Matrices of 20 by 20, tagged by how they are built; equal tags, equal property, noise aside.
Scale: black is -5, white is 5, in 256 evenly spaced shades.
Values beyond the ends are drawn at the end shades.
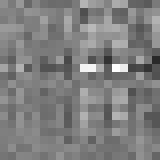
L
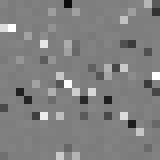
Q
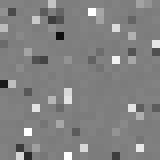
Q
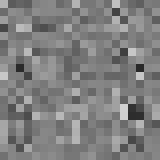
L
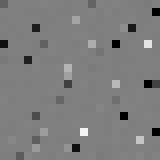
Q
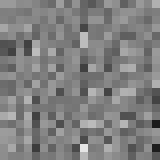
L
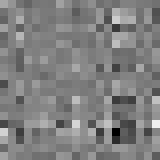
L
